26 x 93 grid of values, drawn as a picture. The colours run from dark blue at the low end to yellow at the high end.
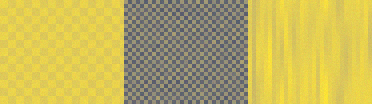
The table splits into one row of 3 panels. Panel 1,1: very high, checkered, faint in contrast. Panel 1,2: middling, checkered, strong in contrast. Panel 1,3: very high, streaked downward, faint in contrast.
